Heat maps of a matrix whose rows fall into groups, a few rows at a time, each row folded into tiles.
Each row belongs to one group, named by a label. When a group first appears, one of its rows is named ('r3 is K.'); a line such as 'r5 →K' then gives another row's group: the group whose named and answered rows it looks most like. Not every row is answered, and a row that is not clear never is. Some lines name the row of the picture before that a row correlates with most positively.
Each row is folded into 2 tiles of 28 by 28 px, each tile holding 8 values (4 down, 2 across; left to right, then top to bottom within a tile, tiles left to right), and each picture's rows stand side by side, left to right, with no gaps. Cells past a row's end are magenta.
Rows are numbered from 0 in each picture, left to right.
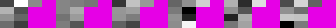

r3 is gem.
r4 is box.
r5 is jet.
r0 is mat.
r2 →mat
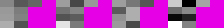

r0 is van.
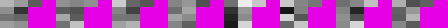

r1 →gem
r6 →gem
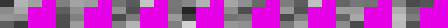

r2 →box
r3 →gem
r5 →box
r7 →van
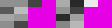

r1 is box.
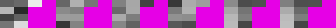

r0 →box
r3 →mat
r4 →van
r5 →van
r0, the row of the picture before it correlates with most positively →1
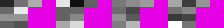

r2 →gem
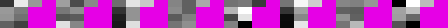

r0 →mat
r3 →box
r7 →mat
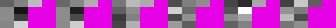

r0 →gem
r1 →gem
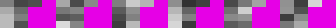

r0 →van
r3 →van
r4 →mat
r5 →box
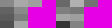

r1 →jet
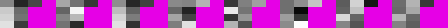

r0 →van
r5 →gem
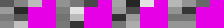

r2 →box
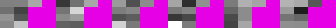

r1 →mat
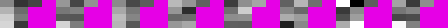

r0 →van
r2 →van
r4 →mat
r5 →jet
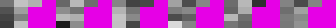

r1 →jet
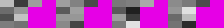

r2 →gem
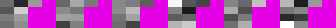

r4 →box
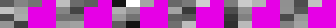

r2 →mat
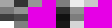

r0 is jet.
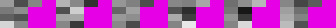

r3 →gem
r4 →gem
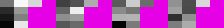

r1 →mat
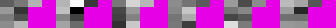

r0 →gem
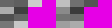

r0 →box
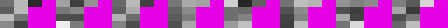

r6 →gem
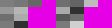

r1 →box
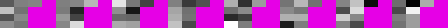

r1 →gem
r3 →van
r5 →jet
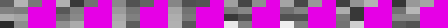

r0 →jet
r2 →van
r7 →mat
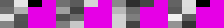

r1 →box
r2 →van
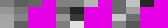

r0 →van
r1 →gem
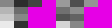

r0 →van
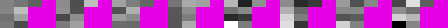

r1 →box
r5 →van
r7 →jet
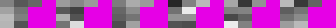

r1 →gem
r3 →mat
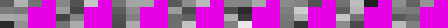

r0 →jet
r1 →box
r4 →gem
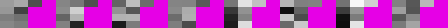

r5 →gem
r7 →box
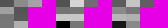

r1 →jet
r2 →jet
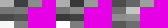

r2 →mat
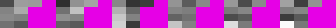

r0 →mat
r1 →mat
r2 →van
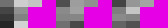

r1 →mat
